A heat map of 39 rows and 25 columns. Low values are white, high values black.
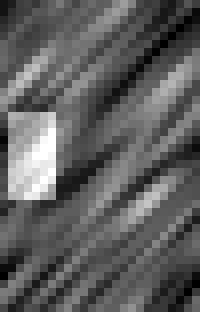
An odd patch, lower than its surroundings, sits in the middle left. The middle left is the ninth with the lowest average. Values change most from cell to cell in the middle left. The grain runs diagonally up to the right.
